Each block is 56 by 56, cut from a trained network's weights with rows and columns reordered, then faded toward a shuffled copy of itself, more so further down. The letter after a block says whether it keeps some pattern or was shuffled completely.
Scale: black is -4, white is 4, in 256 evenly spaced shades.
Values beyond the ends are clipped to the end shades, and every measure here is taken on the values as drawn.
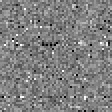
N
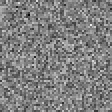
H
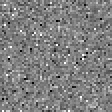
H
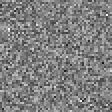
H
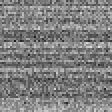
N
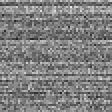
N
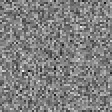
N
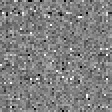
N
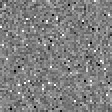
H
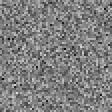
H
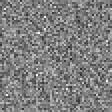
H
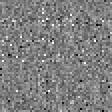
N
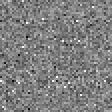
N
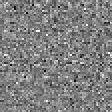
N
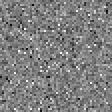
H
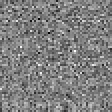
N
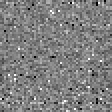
N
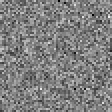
N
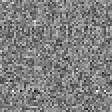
N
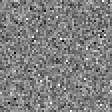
H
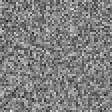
N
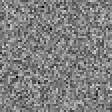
H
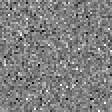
H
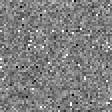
N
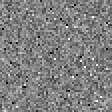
H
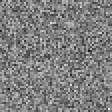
H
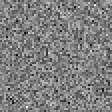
H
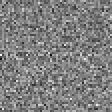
N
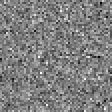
N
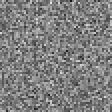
H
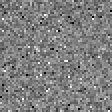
H
